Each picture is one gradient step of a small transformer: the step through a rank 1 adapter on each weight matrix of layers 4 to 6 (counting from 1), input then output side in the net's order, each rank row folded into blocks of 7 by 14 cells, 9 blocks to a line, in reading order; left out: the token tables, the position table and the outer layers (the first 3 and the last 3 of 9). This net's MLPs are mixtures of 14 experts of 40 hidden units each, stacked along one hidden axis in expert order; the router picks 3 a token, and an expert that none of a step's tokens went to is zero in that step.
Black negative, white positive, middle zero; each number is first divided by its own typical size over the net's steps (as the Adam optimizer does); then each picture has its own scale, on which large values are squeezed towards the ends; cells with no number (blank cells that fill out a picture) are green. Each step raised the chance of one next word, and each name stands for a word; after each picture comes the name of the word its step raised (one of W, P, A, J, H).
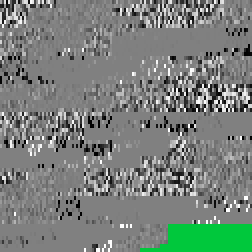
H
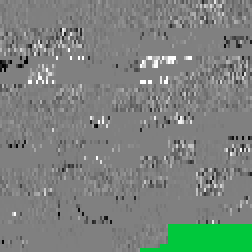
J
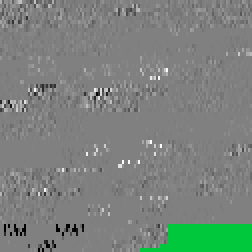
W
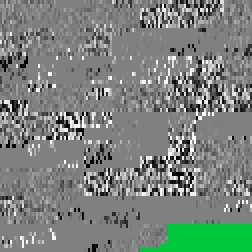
H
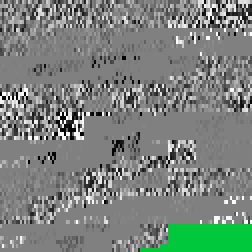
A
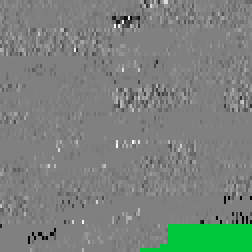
W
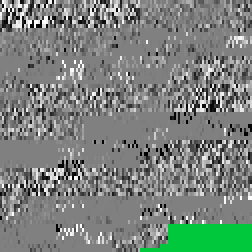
H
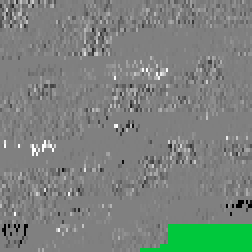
W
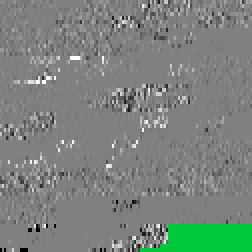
W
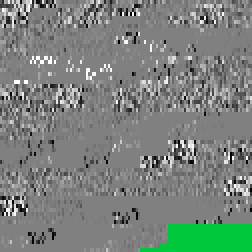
J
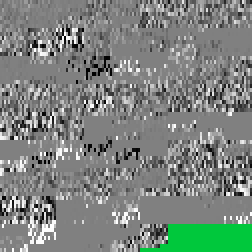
H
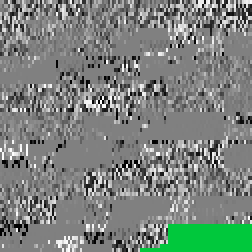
A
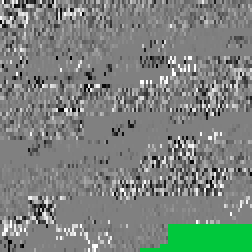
J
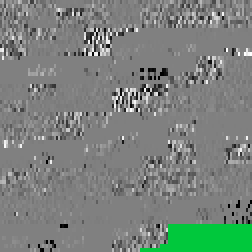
W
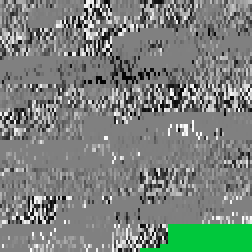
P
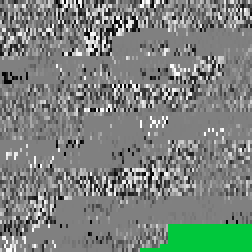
A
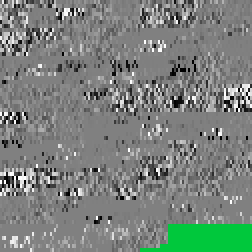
P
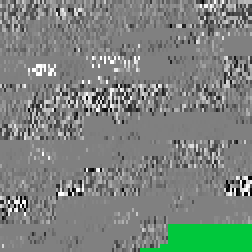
J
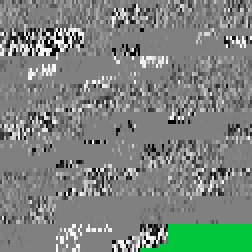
A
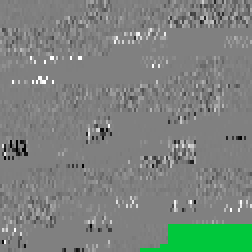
J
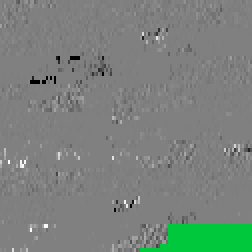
P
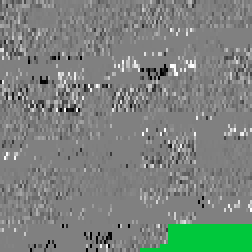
W
